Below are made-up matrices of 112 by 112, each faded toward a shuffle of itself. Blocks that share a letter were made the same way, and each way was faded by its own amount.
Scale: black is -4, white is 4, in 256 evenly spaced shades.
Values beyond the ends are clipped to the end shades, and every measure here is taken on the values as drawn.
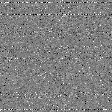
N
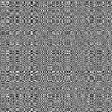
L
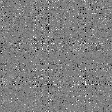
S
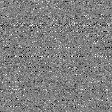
N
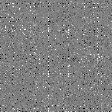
S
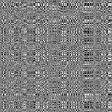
L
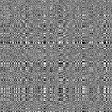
L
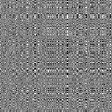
L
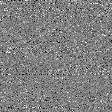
N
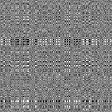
L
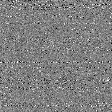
N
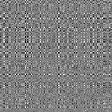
L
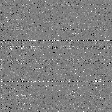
S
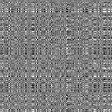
L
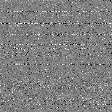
N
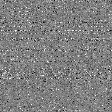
N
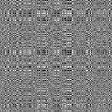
L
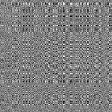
L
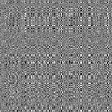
L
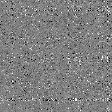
S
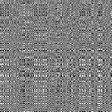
L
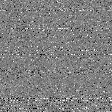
N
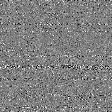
N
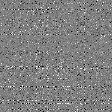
S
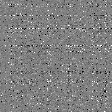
S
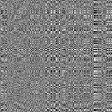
L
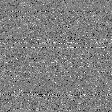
N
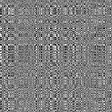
L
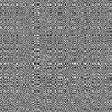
L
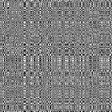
L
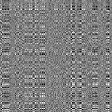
L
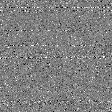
N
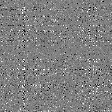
S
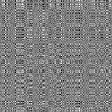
L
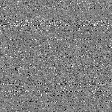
N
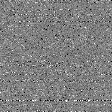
N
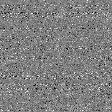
N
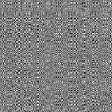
L
